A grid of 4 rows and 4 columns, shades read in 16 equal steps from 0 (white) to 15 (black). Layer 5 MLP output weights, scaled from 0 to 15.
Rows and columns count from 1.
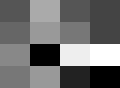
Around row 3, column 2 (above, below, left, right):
6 6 7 1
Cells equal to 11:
2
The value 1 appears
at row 3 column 3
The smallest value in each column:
7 5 1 0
